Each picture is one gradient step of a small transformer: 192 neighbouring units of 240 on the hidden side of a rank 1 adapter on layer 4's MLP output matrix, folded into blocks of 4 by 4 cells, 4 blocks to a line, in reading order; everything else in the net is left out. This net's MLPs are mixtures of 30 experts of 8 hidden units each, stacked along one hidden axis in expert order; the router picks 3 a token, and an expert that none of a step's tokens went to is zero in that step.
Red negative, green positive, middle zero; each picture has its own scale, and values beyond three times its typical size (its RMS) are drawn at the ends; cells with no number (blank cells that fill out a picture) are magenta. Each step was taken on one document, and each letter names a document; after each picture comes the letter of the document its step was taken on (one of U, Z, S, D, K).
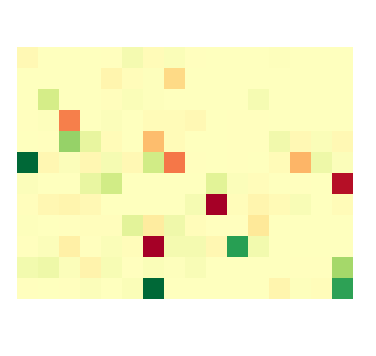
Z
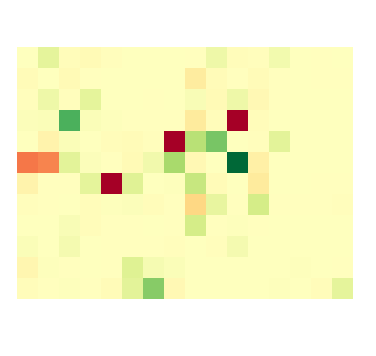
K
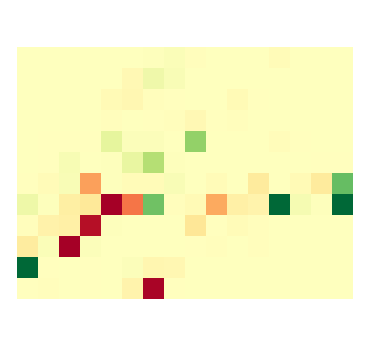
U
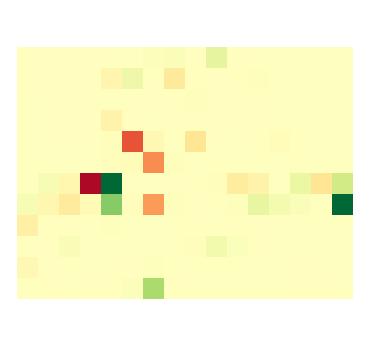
U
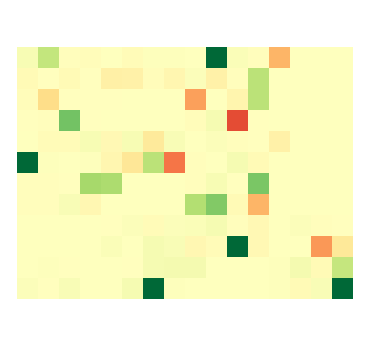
Z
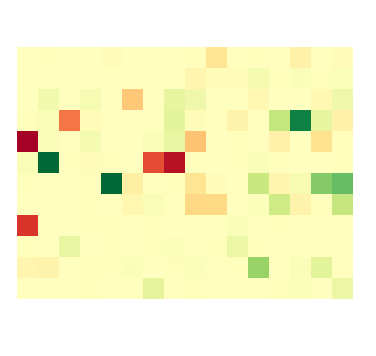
K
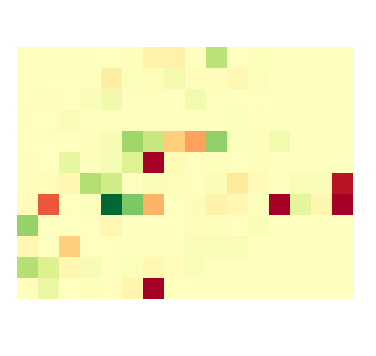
U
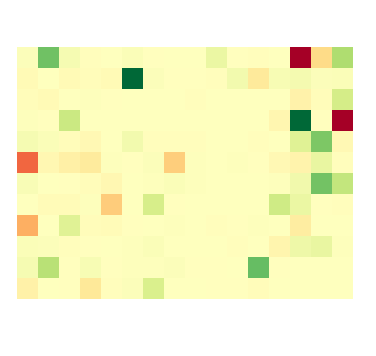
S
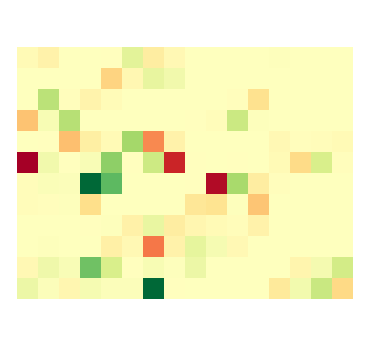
Z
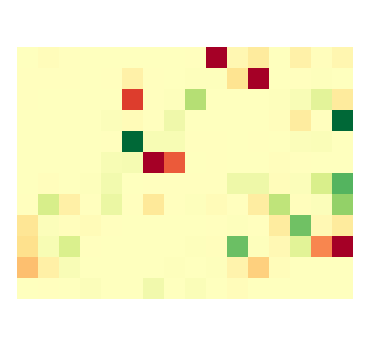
S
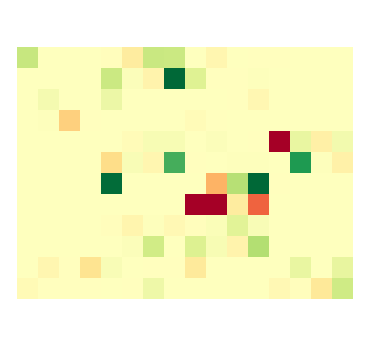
Z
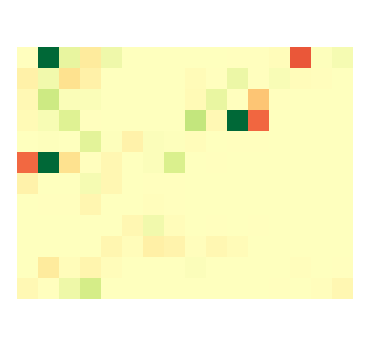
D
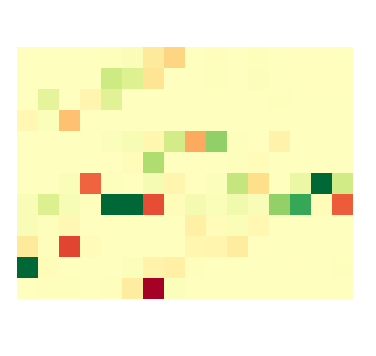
U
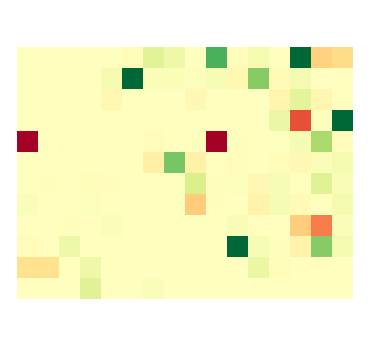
S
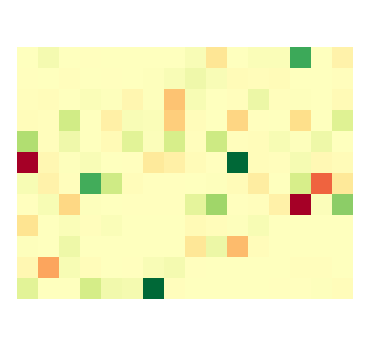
K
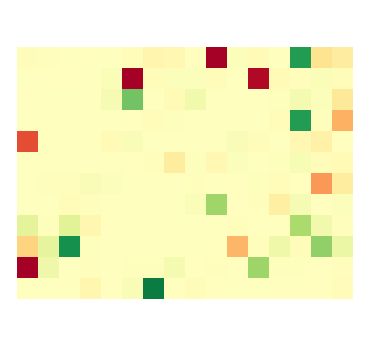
S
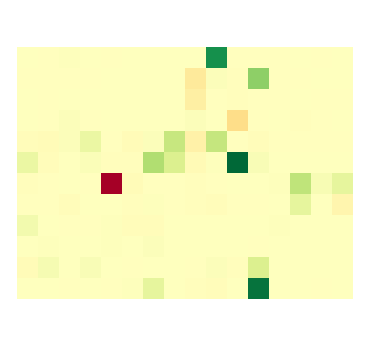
K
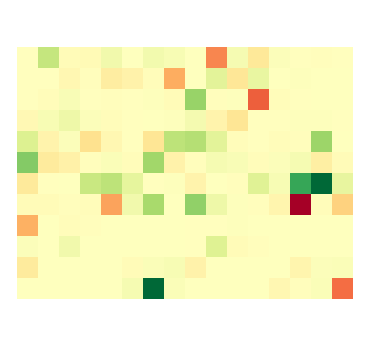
K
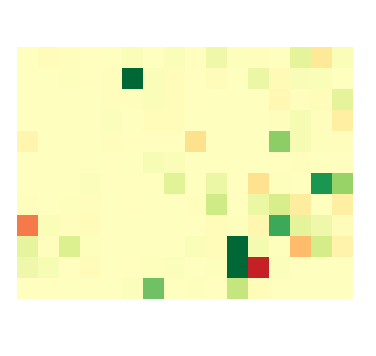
S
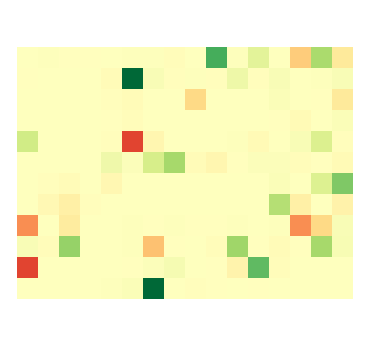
S
